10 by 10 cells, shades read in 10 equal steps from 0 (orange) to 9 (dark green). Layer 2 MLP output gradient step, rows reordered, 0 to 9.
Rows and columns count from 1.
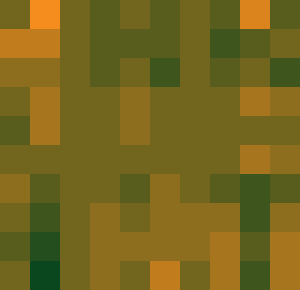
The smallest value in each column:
2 0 5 4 4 2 4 3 1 3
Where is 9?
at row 10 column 2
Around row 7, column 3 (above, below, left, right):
5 5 6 5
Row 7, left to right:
4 6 5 5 6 4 5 6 7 6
